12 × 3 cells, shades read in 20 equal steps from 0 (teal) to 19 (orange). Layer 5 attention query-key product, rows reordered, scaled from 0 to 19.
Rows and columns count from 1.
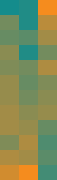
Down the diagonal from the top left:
0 1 12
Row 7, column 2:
8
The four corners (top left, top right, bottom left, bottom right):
0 19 16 4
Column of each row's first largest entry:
3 3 3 1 3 1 1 1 1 2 1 2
